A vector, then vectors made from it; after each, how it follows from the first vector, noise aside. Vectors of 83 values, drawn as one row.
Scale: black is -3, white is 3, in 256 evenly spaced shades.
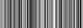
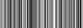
copied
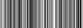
copied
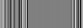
partly zeroed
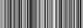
copied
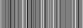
partly zeroed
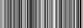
copied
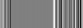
partly zeroed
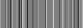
partly zeroed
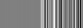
partly zeroed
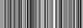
copied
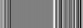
partly zeroed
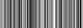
copied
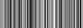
copied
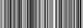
copied
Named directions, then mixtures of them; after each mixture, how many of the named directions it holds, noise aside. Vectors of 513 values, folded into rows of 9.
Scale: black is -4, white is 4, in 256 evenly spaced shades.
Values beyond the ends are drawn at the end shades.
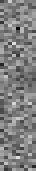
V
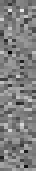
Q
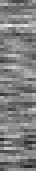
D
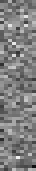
three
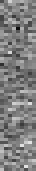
three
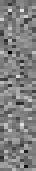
one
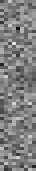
one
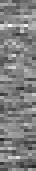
two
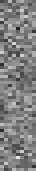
two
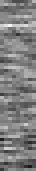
one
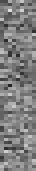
three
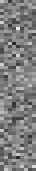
one
